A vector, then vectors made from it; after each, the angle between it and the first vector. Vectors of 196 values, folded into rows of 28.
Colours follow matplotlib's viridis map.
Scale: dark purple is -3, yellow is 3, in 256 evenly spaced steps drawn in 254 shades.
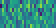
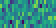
partly opposed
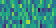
partly aligned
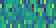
partly opposed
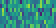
nearly parallel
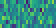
orthogonal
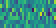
partly opposed
